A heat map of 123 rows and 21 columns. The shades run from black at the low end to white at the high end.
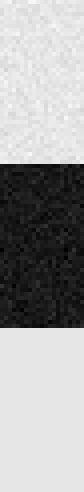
The table splits into 3 rows of 1 panel. Panel 1,1: very high, fine-grained, faint in contrast. Panel 2,1: very low, fine-grained, faint in contrast. Panel 3,1: very high, flat.
